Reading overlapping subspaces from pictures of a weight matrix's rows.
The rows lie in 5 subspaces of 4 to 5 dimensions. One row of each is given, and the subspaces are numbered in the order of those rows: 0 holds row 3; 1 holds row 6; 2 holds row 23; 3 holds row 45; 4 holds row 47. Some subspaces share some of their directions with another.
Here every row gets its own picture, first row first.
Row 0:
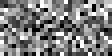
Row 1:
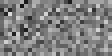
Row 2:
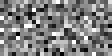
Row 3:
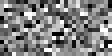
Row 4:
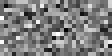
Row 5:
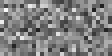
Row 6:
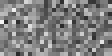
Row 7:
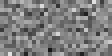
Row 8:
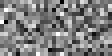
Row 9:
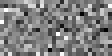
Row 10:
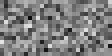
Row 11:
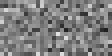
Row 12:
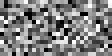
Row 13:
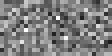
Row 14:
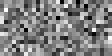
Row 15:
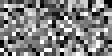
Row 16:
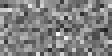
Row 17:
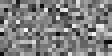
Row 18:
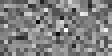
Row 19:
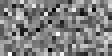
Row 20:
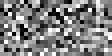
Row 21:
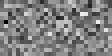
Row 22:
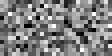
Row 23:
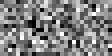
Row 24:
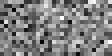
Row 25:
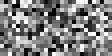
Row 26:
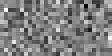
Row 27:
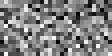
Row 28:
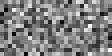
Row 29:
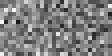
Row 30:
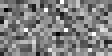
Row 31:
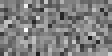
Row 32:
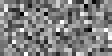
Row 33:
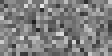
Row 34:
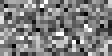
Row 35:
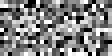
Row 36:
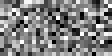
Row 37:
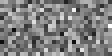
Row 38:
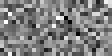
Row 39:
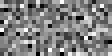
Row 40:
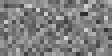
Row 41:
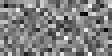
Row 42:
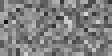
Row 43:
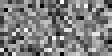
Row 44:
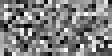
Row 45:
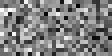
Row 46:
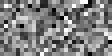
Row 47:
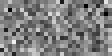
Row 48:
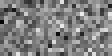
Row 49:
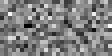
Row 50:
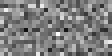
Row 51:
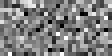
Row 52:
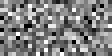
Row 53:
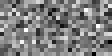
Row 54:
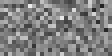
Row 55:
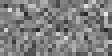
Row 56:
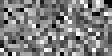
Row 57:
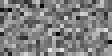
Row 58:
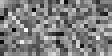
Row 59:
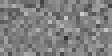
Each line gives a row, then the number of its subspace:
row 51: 3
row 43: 4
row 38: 4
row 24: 1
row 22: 2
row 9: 1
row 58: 2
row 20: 3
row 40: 4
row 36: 1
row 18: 0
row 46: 3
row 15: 4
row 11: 1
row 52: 0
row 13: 1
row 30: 0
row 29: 1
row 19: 3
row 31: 2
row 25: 3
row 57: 3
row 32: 4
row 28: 4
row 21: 0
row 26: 4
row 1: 3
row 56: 4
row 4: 0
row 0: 2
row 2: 0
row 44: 2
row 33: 2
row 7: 3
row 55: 4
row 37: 2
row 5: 2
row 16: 3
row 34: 2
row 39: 0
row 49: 2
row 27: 2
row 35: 0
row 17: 1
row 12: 0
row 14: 4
